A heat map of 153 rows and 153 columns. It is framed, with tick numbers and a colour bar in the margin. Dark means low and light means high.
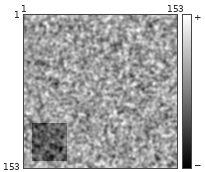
Average level on the scale: 60%. Odd patch: lower, in the bottom left. Mirror symmetry: none. Grain: blotchy. Ninth with the lowest average: bottom left. Stripes: none.
